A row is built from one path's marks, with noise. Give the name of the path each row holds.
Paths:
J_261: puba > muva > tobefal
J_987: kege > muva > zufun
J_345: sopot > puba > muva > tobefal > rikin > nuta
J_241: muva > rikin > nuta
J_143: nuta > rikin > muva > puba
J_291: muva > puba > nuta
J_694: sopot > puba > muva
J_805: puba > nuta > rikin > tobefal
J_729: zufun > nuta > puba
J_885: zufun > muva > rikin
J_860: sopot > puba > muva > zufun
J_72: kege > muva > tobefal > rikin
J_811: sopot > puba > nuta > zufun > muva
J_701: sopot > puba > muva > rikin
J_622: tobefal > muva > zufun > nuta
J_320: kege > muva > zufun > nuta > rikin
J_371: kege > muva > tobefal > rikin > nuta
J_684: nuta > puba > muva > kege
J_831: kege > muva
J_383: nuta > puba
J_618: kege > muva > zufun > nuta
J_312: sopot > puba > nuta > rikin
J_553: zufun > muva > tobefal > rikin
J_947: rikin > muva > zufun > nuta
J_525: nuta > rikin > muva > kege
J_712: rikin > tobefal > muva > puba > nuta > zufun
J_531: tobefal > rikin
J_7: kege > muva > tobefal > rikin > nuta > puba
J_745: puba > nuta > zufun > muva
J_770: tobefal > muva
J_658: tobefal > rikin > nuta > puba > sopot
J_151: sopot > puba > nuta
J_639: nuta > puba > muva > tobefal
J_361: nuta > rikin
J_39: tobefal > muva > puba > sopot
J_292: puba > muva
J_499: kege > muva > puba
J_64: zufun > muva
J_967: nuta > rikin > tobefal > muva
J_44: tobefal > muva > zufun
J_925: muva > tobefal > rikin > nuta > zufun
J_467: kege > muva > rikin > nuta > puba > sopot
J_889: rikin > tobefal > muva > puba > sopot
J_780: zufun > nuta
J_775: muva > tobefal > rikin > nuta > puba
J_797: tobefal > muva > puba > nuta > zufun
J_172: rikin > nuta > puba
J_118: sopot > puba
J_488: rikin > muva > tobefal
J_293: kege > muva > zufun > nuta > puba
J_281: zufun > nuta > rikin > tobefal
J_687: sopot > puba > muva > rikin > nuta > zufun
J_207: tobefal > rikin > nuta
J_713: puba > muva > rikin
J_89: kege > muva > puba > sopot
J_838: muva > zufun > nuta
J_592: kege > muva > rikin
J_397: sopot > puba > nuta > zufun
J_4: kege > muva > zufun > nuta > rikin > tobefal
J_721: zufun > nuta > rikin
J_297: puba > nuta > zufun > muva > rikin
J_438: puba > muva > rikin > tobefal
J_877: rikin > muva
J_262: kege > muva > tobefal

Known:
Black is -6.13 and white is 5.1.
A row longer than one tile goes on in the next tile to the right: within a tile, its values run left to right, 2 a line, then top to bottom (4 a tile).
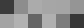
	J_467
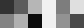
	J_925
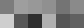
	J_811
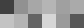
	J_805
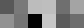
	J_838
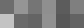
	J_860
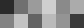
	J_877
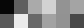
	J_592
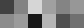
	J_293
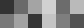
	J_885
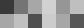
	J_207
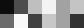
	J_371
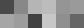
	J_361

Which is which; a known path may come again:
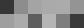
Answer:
J_467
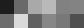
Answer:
J_831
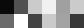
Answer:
J_371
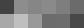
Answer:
J_89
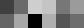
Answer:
J_618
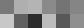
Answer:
J_729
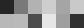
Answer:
J_775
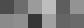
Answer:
J_64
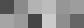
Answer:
J_361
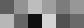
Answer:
J_745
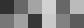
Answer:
J_885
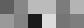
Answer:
J_721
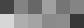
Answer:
J_39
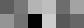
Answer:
J_838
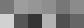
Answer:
J_811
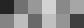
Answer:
J_877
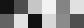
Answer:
J_4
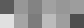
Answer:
J_658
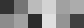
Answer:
J_241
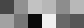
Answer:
J_297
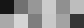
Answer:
J_438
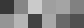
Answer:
J_684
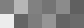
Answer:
J_151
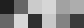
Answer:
J_525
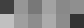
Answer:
J_701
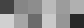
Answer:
J_345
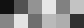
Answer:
J_488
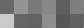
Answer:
J_860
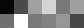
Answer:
J_262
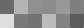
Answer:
J_312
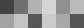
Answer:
J_207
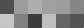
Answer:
J_291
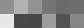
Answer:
J_397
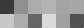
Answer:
J_805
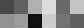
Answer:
J_622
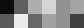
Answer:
J_592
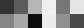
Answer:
J_925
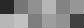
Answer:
J_261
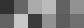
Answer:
J_987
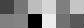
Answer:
J_947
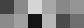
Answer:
J_293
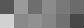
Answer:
J_694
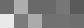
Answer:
J_118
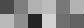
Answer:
J_797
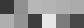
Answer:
J_143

